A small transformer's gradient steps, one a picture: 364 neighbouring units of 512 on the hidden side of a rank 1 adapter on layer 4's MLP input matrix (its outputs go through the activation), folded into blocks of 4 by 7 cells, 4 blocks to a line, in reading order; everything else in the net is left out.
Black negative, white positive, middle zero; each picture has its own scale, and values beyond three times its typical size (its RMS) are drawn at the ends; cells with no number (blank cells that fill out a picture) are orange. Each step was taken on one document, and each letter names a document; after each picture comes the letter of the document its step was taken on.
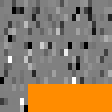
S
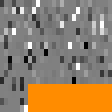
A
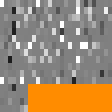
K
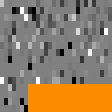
K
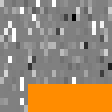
A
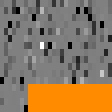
S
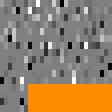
A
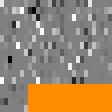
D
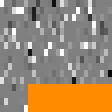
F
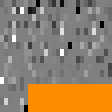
D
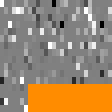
A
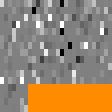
K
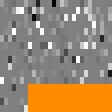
F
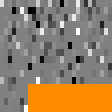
K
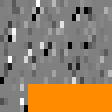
S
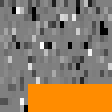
D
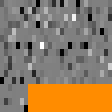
F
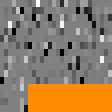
S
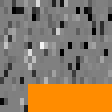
S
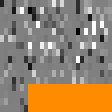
A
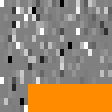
K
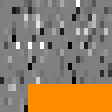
K
